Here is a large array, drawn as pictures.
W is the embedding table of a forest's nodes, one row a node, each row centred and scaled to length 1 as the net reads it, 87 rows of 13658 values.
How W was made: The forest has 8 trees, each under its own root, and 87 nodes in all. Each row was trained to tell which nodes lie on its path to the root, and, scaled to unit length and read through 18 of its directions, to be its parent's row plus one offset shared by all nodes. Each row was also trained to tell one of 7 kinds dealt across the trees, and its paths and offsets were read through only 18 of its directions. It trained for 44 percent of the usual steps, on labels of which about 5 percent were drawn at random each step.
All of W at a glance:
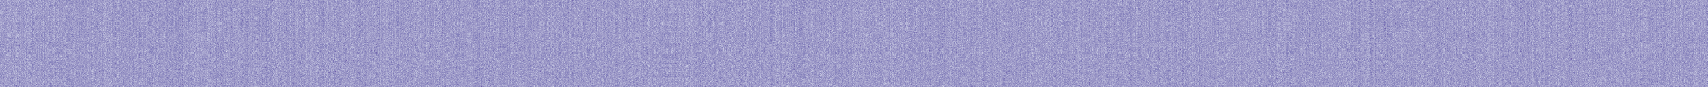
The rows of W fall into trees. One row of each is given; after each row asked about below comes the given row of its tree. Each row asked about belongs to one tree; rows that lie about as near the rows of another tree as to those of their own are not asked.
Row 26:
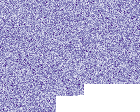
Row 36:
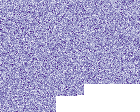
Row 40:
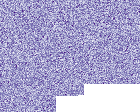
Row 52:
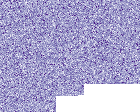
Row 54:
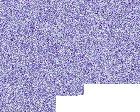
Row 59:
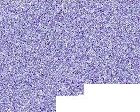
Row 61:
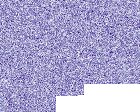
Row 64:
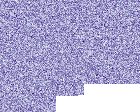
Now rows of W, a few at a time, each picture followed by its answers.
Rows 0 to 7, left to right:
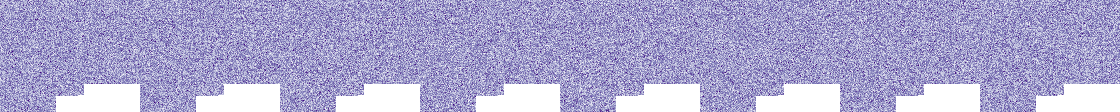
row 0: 52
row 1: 59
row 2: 26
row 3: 36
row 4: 52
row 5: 61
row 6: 61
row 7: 54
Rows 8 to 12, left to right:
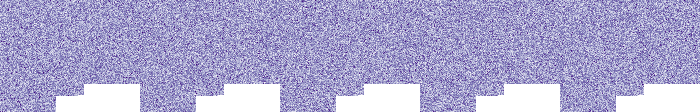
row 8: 26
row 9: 26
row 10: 26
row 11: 64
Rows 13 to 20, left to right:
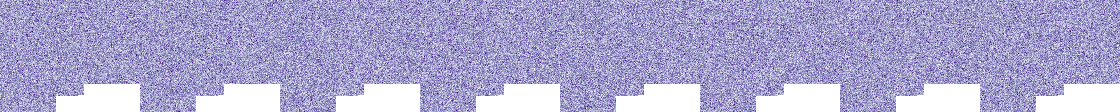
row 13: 64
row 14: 54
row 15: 26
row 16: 59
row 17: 61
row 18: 59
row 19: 59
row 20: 26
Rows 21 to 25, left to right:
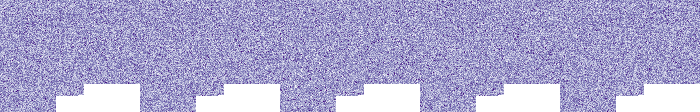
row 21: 59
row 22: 64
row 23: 64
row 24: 64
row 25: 59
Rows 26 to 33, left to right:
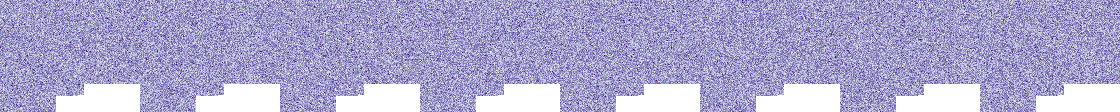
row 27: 54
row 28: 64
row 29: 36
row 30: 64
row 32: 61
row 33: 54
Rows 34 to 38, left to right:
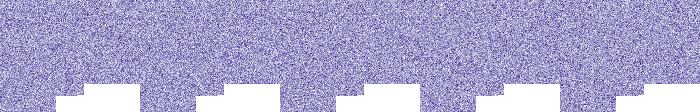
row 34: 36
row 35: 52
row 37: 26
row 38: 40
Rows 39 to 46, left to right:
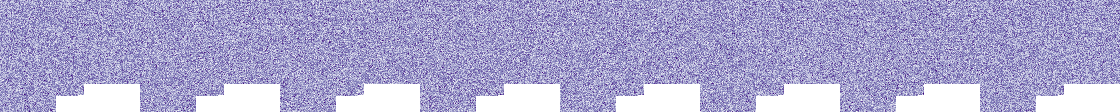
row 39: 54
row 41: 59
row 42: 61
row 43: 36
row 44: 54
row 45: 64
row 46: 54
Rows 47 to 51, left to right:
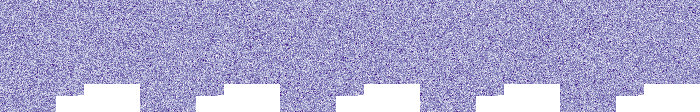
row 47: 26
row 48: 36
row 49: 52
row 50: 26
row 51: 40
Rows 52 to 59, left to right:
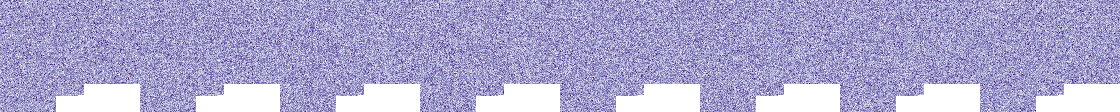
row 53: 52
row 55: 54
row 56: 59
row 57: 54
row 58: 59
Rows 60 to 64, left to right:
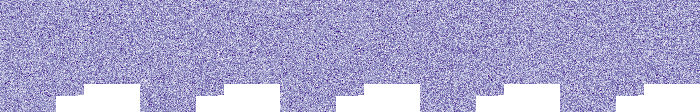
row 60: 52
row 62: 61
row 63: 54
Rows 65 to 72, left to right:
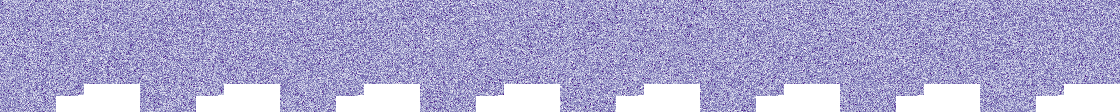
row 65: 59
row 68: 61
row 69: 26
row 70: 40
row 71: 40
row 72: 52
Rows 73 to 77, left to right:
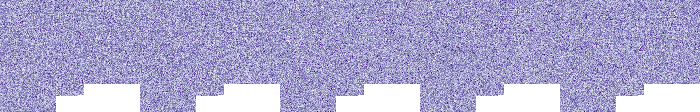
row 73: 52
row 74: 54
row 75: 61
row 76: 54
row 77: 26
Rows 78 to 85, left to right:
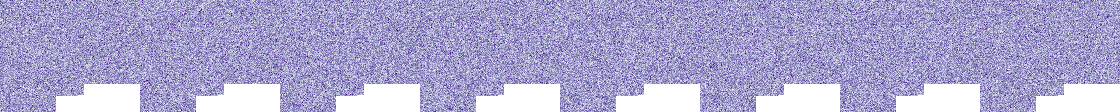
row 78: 40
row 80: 59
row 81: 64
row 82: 59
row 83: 40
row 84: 59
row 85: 61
